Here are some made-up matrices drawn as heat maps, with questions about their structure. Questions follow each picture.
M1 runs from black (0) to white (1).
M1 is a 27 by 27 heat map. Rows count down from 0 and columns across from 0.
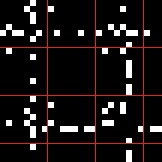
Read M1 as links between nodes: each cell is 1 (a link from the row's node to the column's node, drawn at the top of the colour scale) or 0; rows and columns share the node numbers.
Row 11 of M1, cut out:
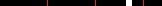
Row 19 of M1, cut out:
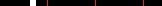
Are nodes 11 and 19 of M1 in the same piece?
yes
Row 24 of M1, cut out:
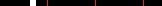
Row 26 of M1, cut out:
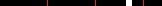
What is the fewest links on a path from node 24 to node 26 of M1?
3
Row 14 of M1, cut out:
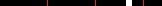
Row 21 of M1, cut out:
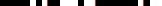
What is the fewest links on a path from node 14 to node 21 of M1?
1
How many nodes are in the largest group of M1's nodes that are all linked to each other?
3
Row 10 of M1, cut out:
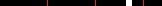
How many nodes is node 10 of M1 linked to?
1
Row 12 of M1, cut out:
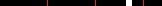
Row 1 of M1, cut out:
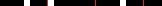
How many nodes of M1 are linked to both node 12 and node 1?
0
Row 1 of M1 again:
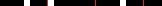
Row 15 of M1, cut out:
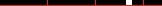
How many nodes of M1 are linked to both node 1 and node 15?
0
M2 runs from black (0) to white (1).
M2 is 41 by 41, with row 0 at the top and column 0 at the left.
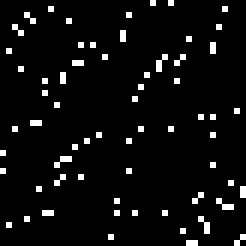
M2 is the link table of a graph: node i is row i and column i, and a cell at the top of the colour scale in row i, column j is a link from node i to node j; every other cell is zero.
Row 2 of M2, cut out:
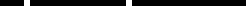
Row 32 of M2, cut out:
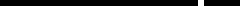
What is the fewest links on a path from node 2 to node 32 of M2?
4
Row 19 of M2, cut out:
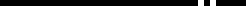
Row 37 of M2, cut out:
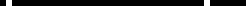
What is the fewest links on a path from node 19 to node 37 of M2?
4
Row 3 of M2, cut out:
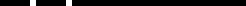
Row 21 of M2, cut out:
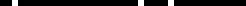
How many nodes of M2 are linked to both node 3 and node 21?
0
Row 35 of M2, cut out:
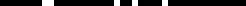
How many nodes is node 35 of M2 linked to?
5
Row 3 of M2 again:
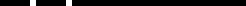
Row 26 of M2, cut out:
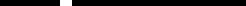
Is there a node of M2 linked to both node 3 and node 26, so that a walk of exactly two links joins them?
yes
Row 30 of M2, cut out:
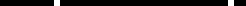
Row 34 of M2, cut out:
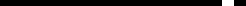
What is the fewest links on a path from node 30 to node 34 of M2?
2
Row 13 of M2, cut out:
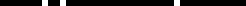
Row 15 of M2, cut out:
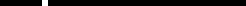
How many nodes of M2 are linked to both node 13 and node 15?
1
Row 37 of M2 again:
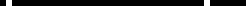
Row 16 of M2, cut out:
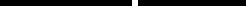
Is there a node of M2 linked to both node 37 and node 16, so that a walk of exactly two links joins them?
no
